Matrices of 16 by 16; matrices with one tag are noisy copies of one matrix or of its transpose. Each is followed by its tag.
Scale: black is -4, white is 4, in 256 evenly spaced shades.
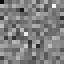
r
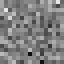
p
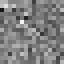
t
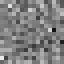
p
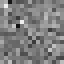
t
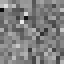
t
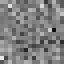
p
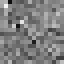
t
